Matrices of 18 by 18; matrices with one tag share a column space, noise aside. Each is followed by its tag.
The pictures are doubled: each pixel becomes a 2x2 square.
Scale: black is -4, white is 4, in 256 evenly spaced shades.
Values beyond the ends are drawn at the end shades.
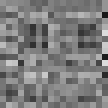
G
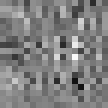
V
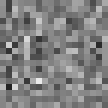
V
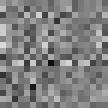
G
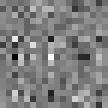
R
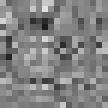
V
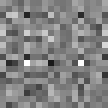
G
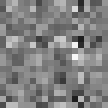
R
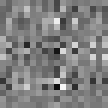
V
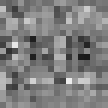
V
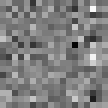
R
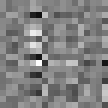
G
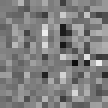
G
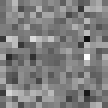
R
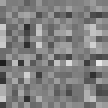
G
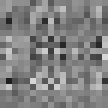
V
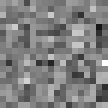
G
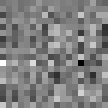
G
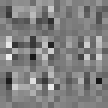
V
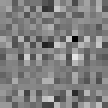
R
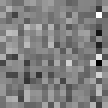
G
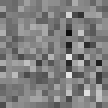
G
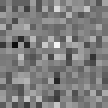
R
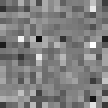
R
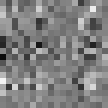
V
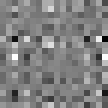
R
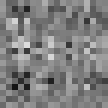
V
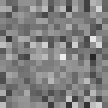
R
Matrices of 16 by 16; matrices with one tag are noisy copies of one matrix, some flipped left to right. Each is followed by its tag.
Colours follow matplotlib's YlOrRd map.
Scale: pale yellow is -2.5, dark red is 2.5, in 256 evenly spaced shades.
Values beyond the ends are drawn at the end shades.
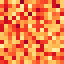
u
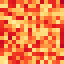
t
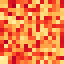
t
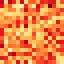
t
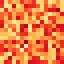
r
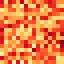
t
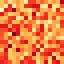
r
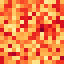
u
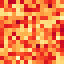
t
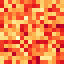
r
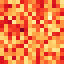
u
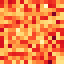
t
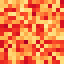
r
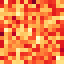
t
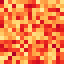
r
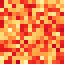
r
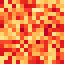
r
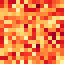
t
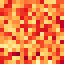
u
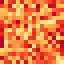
t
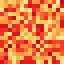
r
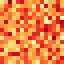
u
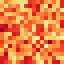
r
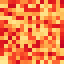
t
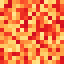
u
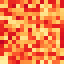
t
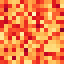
u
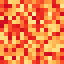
u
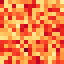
r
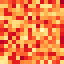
t
